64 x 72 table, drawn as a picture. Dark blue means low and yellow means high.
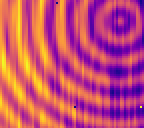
Slope: up to the left. Rings: centred on the top right. Ninth with the highest average: middle left. Lone odd cells: 3, 1 higher and 2 lower than their neighbours.
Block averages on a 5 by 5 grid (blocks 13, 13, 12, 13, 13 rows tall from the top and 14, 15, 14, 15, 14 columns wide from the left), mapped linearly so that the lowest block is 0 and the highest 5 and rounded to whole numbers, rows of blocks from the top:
4 3 3 1 0 | 4 3 3 1 0 | 5 3 2 1 0 | 4 3 3 2 0 | 4 3 2 1 0
